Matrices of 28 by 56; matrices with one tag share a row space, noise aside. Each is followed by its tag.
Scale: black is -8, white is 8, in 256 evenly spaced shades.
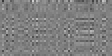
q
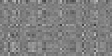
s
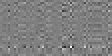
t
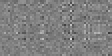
t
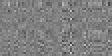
t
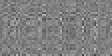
s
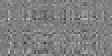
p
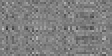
q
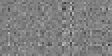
t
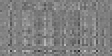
p
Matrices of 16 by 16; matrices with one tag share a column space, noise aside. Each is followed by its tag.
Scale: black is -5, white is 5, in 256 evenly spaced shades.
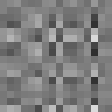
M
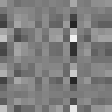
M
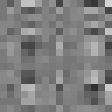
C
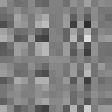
M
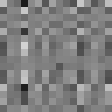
C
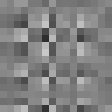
M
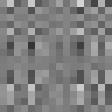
C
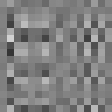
M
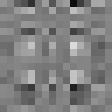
C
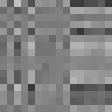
C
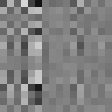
C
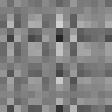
M
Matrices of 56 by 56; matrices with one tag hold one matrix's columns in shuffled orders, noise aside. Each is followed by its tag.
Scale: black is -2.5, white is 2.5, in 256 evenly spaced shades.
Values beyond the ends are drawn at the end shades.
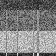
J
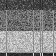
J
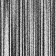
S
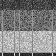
J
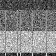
J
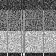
J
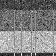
J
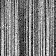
S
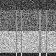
J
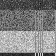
J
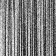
S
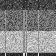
J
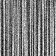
S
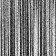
S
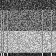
J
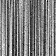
S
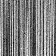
S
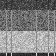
J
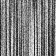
S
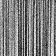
S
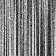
S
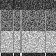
J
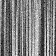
S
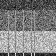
J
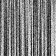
S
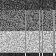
J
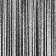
S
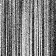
S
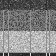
J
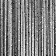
S
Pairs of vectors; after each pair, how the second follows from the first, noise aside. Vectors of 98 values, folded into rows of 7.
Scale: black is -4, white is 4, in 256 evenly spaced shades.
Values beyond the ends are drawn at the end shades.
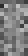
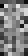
scaled up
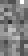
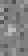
partly zeroed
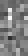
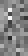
sign-scrambled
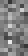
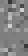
partly zeroed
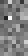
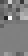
partly zeroed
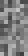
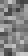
sign-scrambled
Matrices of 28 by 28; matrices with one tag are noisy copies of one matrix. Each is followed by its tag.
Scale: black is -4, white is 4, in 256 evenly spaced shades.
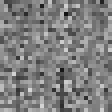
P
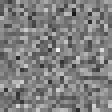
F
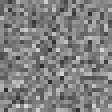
F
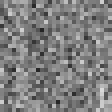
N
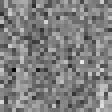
N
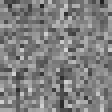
P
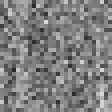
N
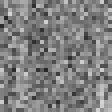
N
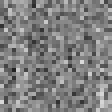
N
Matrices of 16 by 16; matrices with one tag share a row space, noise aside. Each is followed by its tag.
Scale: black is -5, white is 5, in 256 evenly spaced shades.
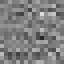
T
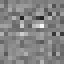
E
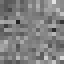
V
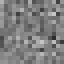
T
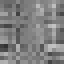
V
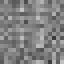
E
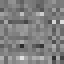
E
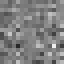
V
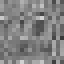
E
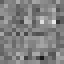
T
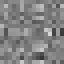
E
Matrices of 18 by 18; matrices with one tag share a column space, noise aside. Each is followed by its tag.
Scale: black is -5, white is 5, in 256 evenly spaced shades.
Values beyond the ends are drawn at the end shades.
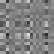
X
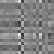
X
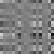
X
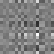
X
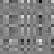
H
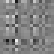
H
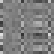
X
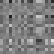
H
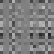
X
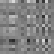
H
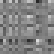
H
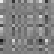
H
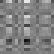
H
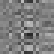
X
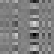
X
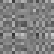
X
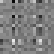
H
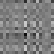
X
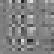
H
